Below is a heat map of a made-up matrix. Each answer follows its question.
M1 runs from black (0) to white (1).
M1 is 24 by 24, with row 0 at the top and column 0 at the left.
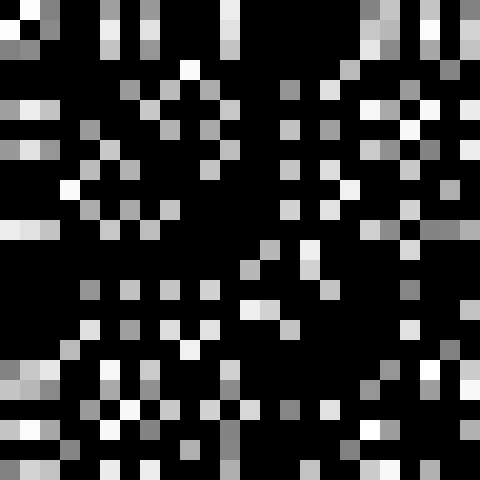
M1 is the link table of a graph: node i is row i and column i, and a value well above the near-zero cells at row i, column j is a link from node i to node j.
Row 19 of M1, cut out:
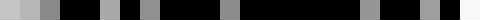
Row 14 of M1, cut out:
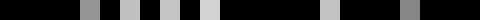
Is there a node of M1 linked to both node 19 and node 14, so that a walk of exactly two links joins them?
no
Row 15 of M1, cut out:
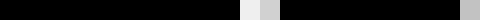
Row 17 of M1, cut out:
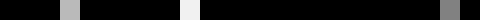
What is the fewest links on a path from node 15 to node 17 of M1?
4
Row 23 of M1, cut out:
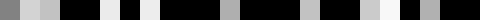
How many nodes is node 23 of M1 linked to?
10
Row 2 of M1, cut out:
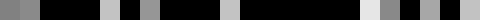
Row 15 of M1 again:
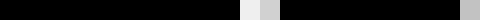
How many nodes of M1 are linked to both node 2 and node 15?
1
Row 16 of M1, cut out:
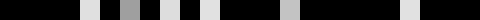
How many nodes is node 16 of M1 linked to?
6
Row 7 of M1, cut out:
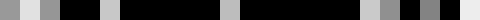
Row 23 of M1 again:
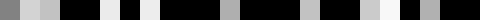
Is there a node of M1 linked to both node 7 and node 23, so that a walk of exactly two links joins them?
yes
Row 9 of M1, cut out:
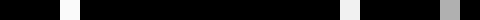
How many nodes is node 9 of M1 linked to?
3
